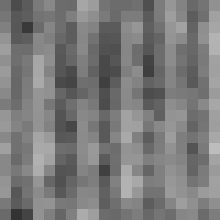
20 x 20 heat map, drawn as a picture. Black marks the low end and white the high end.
Streaks run downward. Overall the values sit about 50% of the way up the scale. Stripes running up and down repeat 5 times from left to right. The histogram is bell-shaped.
